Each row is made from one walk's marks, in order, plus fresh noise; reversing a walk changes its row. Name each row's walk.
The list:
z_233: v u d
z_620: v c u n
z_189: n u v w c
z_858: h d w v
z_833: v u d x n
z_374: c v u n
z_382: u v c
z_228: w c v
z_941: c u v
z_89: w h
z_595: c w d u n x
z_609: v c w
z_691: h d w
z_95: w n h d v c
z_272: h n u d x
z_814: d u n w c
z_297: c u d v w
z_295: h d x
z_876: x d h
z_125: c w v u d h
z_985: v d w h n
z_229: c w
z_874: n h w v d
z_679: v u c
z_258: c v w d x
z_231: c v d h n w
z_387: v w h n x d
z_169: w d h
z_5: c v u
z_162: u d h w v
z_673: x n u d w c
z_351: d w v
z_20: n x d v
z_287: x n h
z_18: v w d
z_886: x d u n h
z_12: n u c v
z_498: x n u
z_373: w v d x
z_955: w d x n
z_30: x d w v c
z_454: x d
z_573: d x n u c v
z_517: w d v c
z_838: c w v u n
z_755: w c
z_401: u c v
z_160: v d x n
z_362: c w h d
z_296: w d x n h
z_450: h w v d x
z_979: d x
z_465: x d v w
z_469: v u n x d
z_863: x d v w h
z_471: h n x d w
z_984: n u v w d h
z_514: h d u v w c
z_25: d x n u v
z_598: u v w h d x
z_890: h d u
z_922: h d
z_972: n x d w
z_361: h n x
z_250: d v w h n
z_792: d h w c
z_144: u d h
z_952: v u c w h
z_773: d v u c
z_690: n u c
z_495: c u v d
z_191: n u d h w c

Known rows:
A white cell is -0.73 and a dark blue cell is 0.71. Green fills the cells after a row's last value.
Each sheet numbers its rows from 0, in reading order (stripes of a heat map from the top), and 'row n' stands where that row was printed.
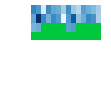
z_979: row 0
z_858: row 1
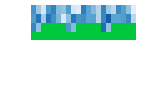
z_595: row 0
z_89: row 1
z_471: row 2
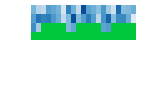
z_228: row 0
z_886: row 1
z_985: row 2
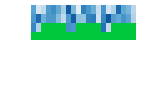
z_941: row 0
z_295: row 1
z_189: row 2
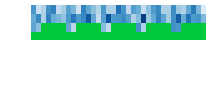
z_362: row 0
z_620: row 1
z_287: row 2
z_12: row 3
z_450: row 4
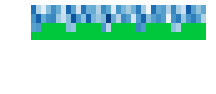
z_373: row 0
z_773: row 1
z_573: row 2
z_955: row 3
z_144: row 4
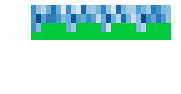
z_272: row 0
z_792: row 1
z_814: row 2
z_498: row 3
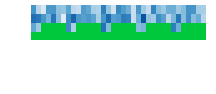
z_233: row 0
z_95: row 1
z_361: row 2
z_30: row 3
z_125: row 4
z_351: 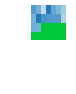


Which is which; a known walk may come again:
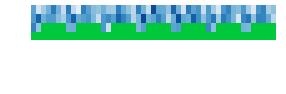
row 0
z_495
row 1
z_169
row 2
z_401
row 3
z_886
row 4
z_890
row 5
z_595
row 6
z_387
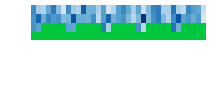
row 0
z_450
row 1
z_863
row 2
z_941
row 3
z_690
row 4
z_972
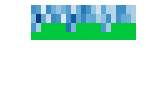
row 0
z_573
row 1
z_984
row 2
z_229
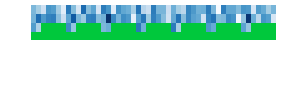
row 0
z_755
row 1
z_514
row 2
z_979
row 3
z_231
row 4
z_838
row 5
z_160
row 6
z_25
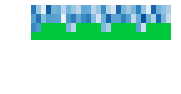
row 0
z_296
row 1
z_609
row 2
z_792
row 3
z_814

